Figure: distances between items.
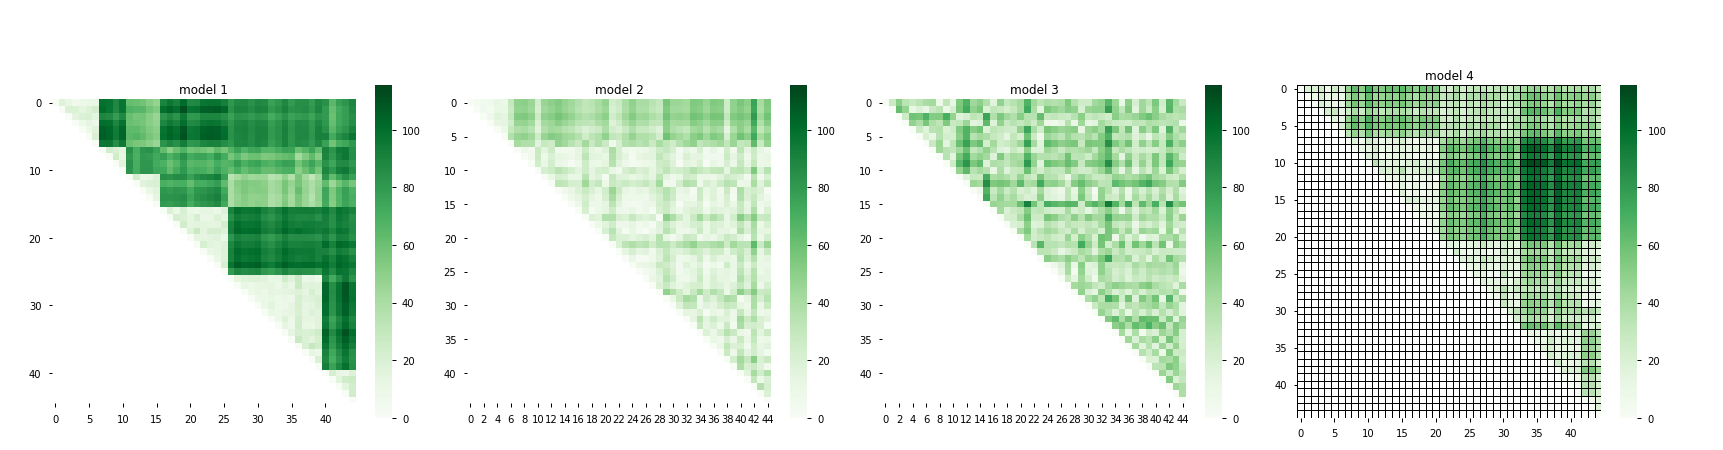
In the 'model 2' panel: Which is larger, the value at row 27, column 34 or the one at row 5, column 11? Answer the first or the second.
the second
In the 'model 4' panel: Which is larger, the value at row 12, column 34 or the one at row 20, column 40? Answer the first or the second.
the first
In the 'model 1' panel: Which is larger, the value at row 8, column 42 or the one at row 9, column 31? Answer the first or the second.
the first
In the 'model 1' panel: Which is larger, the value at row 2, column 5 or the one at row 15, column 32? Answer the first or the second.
the second
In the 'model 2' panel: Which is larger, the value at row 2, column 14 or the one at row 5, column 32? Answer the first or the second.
the first
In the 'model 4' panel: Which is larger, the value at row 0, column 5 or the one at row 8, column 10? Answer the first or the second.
the first
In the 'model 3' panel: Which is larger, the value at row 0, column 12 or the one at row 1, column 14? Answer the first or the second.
the first
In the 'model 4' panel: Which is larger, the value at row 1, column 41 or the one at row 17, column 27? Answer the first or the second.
the second
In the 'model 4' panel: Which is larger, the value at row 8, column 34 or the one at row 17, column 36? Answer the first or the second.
the first
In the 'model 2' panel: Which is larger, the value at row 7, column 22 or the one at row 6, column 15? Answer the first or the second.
the second
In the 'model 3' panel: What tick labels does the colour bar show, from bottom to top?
0, 20, 40, 60, 80, 100
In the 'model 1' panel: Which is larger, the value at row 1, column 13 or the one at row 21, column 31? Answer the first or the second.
the second
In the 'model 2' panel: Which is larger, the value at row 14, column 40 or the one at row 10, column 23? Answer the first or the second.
the first
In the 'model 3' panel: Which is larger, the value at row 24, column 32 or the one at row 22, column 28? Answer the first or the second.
the first
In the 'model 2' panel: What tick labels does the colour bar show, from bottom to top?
0, 20, 40, 60, 80, 100
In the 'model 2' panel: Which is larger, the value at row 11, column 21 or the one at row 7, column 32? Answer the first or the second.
the first
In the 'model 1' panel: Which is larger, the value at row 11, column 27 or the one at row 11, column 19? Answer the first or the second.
the second
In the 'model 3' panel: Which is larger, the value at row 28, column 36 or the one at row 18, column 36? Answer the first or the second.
the second
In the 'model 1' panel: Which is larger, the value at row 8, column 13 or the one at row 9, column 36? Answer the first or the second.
the first
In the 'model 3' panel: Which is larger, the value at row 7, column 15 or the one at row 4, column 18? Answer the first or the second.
the first
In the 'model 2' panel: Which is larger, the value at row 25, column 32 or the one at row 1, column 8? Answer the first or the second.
the second
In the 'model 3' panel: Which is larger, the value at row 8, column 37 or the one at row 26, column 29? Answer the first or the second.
the second
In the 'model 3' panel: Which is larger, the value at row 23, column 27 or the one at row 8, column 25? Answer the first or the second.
the first
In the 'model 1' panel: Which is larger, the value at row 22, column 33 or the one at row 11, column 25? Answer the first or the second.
the first
